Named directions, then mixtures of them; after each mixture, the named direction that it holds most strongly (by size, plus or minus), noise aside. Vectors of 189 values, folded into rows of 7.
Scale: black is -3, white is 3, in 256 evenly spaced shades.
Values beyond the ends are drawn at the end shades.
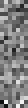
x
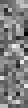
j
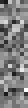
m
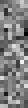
j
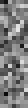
m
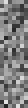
x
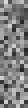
x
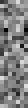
j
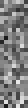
x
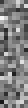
x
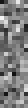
m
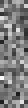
x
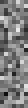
j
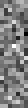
j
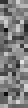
j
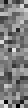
x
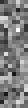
m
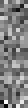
x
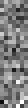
x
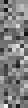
j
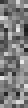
j
